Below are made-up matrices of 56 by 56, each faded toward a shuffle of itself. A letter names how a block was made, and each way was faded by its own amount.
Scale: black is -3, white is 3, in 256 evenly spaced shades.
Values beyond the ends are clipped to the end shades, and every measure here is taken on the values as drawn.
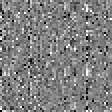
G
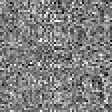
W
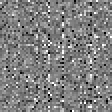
G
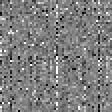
G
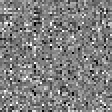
W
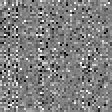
G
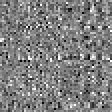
W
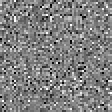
W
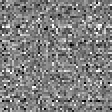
W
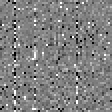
G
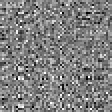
W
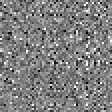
W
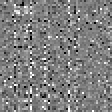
G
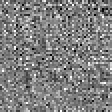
W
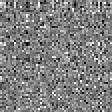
W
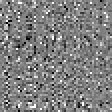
G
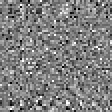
W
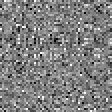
W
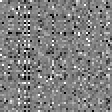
G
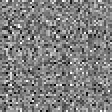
W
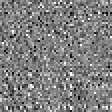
W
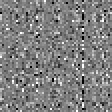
G
